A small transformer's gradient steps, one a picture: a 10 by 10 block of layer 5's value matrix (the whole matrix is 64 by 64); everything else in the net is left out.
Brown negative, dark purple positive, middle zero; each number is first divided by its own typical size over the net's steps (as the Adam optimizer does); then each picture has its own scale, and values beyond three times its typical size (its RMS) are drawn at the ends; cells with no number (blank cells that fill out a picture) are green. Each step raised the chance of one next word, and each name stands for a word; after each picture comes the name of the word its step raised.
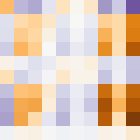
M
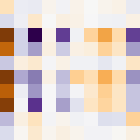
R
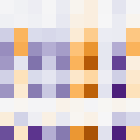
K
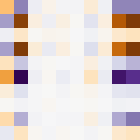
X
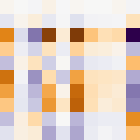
R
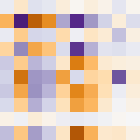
K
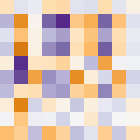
M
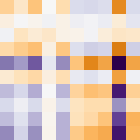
K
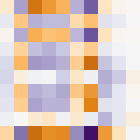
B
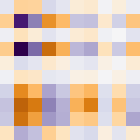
M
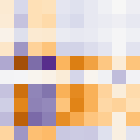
B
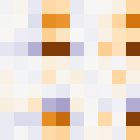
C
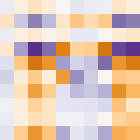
K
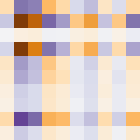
X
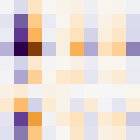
C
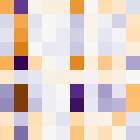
M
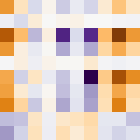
R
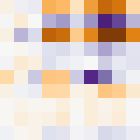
R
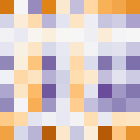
B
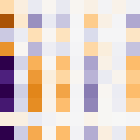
K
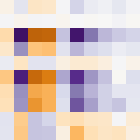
R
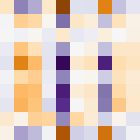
B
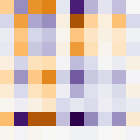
X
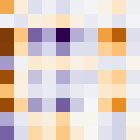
R
